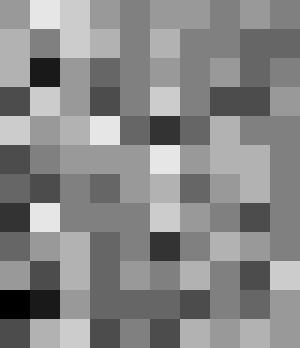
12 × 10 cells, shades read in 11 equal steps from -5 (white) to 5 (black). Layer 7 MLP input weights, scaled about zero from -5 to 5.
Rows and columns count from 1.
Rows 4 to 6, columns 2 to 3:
-3 -1 / -1 -2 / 0 -1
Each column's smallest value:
-3 -4 -3 -4 -1 -4 -2 -2 -2 -3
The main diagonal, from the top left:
-1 0 -1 2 1 -4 1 0 -1 -3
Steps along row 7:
up down up down down up down down up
